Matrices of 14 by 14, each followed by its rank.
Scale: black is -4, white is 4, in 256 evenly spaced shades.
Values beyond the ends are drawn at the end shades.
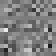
three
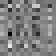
two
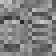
three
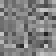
three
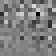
three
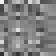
two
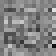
three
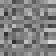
two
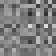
two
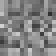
three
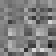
two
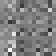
three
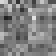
three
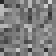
three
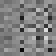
two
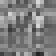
two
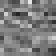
three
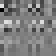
two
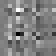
two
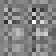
two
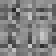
three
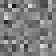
three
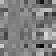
two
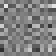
two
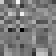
three
